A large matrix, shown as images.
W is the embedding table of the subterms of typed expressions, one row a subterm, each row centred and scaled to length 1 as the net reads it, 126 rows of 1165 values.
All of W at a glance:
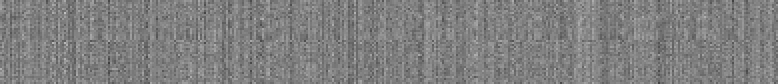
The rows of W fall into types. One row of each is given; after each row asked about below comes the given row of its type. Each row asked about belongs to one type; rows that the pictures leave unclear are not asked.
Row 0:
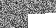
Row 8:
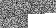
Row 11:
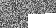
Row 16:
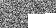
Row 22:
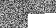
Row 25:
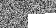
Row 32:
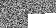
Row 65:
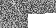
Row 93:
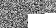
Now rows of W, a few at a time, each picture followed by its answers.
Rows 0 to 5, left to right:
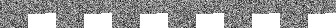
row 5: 0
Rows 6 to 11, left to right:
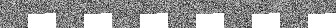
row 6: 65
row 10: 93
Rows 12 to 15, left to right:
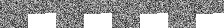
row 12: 0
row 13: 22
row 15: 65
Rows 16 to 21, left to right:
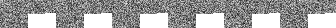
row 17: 11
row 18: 65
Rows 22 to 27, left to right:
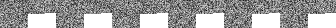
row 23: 25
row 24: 8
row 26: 25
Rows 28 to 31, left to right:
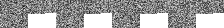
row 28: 0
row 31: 16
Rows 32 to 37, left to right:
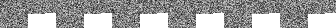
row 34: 8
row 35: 32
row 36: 16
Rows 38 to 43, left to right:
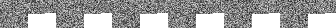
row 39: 65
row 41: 8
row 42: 22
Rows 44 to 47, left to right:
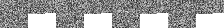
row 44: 16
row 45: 11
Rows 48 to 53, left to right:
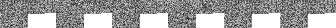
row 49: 25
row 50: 22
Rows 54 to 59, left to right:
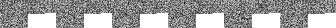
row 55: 16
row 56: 8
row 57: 8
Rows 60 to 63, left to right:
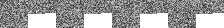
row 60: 32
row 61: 32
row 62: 16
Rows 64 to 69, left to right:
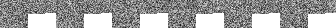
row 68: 65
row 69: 0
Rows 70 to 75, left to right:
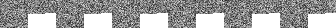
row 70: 32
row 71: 0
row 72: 65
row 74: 32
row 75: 0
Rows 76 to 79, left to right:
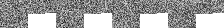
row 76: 11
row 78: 65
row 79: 93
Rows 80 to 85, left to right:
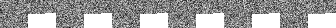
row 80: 8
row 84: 8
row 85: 11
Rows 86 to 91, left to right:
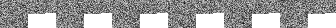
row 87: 65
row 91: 32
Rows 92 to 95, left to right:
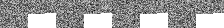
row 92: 65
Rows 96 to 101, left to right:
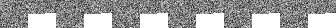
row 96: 11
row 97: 22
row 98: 0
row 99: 25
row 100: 22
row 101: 11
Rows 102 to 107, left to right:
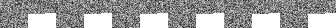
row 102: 25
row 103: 0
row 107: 16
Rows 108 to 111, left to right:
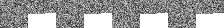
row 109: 0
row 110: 65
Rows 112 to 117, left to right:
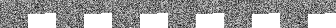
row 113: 0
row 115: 22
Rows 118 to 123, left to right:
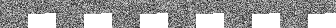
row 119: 25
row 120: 93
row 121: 16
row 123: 8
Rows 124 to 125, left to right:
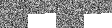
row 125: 32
